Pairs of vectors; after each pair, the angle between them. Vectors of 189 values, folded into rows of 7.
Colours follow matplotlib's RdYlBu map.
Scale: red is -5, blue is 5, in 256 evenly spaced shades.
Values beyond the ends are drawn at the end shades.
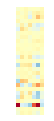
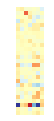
nearly opposite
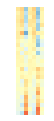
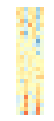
nearly parallel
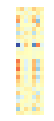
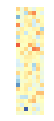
partly opposed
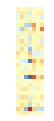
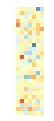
partly aligned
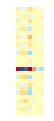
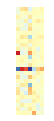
nearly opposite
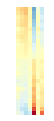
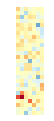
orthogonal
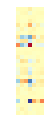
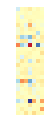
nearly parallel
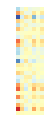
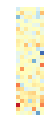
partly aligned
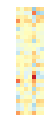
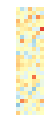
partly aligned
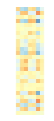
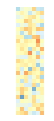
orthogonal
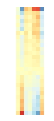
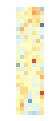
partly aligned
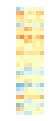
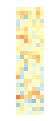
partly aligned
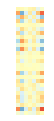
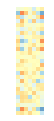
nearly opposite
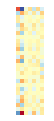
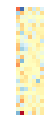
nearly parallel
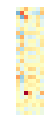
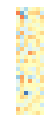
nearly opposite
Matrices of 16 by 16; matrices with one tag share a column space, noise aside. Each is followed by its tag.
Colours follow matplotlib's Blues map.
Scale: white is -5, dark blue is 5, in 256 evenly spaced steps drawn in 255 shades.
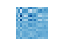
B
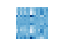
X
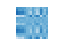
X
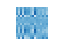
X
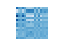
B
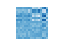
B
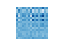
B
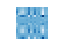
X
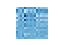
B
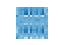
X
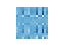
X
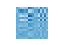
B
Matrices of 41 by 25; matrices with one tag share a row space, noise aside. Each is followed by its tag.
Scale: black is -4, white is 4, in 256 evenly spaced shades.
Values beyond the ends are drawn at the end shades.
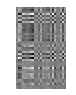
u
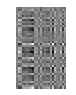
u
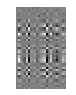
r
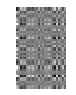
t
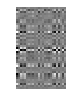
t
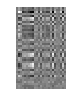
u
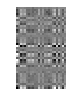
t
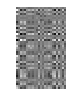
t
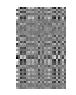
t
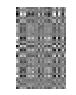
t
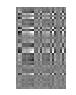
u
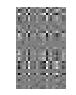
r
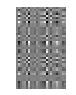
r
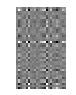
r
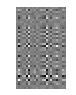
r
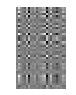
r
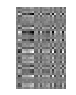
u
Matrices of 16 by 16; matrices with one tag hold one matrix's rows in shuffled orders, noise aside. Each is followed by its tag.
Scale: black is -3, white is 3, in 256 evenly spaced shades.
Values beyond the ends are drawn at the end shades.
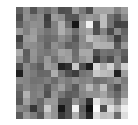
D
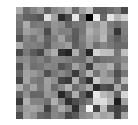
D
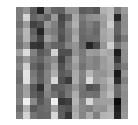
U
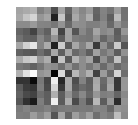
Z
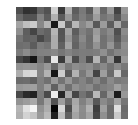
Z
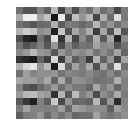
Z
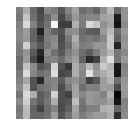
U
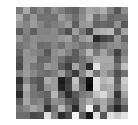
D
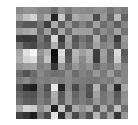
Z
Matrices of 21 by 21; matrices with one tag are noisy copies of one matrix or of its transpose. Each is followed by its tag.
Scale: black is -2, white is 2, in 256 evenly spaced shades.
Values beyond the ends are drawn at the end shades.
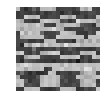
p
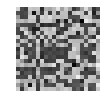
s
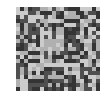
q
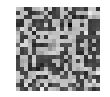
q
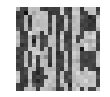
p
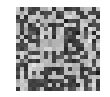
q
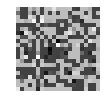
s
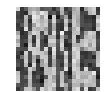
p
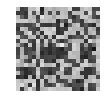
s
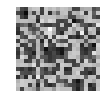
s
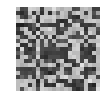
s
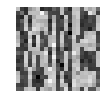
p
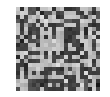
q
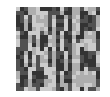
p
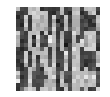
p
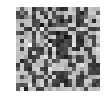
s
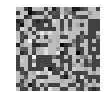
q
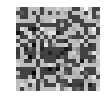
s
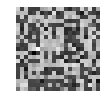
q
